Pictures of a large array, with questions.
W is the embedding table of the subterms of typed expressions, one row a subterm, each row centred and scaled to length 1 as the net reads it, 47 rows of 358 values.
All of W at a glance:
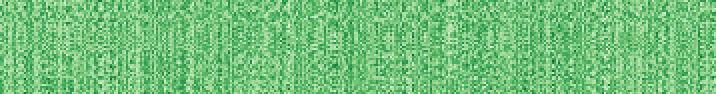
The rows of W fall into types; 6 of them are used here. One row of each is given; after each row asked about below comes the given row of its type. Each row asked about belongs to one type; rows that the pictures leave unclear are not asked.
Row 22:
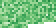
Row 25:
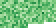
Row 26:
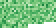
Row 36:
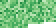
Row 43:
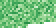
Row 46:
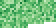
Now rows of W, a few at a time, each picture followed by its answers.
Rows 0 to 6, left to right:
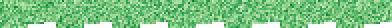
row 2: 25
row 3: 46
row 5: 36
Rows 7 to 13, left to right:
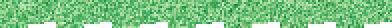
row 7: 22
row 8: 22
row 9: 26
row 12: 46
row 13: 25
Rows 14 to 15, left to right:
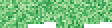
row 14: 22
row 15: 25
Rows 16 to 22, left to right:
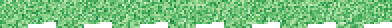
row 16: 26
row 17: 36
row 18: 26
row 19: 26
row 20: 36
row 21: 26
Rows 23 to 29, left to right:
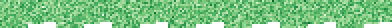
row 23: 36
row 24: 22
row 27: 26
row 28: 46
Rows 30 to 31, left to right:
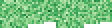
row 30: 46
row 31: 46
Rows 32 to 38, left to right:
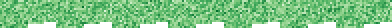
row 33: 25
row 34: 25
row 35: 46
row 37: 22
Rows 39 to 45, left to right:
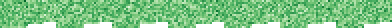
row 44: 43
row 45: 36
